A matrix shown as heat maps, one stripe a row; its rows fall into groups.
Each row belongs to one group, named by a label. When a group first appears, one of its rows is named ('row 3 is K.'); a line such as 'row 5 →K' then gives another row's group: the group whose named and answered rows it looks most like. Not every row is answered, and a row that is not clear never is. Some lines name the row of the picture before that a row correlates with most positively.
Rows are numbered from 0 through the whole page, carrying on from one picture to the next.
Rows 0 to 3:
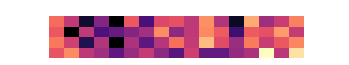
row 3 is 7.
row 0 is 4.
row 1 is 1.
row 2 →4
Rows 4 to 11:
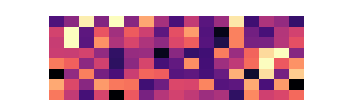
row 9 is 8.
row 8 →7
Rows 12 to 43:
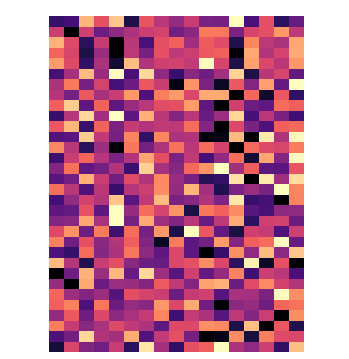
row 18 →7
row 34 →8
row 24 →4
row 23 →8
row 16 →4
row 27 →8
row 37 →1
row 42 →8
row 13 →1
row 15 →4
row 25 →8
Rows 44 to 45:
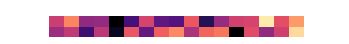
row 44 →7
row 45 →4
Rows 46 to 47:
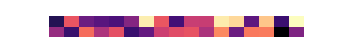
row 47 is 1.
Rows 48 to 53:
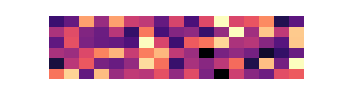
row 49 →7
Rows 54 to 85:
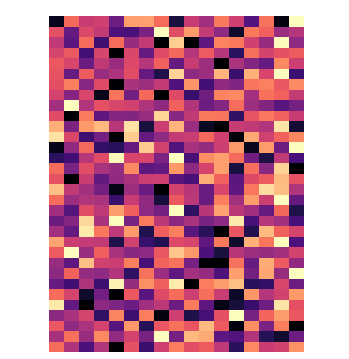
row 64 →8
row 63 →1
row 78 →7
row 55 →1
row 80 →4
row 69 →1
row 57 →4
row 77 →8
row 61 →7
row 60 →7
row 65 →4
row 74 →8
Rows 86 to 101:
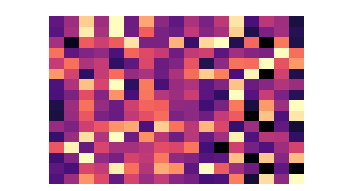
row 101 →8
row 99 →8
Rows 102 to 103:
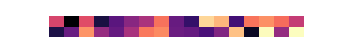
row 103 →8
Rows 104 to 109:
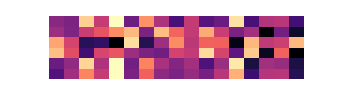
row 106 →4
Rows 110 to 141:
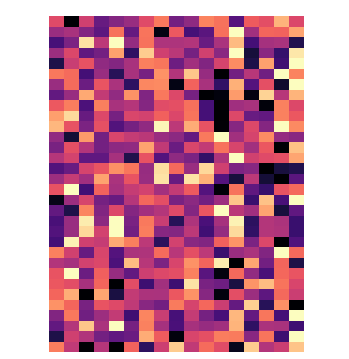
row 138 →7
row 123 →7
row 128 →1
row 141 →4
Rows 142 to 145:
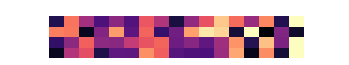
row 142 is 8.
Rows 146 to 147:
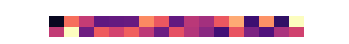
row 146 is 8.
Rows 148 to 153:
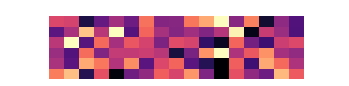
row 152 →8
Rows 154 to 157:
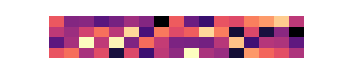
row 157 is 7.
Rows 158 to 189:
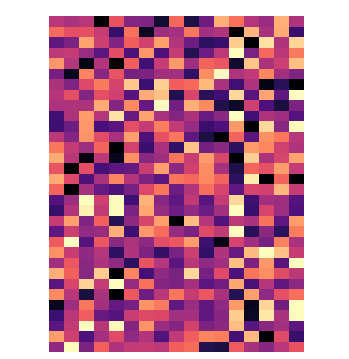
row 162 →4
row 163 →1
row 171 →4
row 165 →7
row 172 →1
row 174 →1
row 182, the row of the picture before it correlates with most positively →157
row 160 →8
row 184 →4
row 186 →8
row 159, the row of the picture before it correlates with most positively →157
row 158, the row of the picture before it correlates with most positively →154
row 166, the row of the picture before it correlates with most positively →155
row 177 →7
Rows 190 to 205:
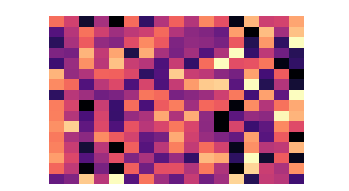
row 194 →1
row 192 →8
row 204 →4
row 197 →8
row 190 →4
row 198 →4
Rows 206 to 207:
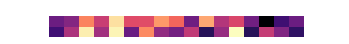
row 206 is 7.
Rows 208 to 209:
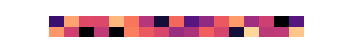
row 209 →4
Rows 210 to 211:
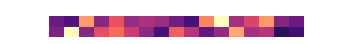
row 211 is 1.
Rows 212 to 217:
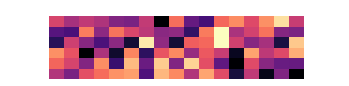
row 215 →4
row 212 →7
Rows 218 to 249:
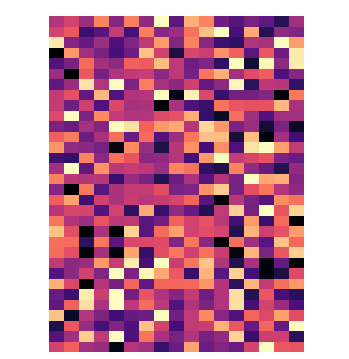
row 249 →7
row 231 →1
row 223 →1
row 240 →4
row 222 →8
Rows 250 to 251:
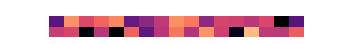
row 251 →4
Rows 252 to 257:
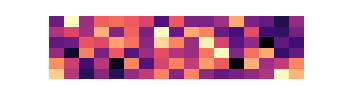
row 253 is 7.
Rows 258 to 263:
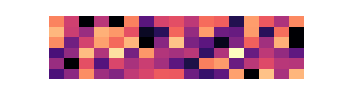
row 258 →4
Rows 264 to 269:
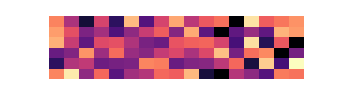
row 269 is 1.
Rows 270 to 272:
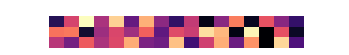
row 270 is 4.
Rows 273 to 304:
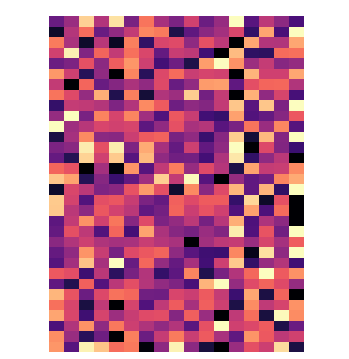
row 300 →4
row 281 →8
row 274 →8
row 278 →4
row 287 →4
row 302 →1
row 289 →8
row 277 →1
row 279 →1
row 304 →8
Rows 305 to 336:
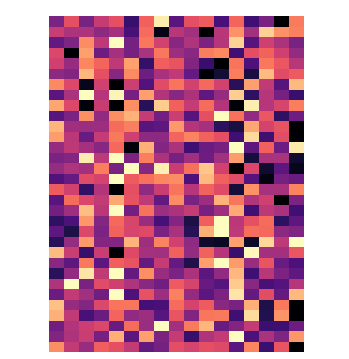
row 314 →1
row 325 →1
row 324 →1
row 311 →4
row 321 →4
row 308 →1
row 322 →1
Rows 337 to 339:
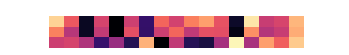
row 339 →7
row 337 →4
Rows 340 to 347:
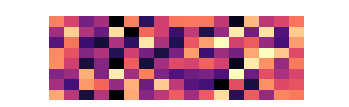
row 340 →4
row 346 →8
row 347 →4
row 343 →7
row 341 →7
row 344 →4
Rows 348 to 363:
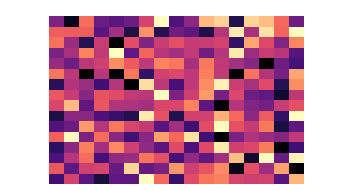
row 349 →7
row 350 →4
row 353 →4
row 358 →1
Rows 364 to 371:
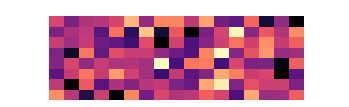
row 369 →1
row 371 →4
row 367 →1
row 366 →7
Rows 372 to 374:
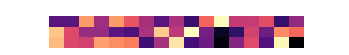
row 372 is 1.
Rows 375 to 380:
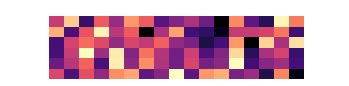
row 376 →8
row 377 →8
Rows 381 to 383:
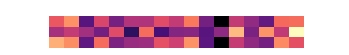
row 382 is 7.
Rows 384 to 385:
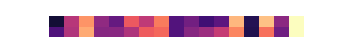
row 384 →8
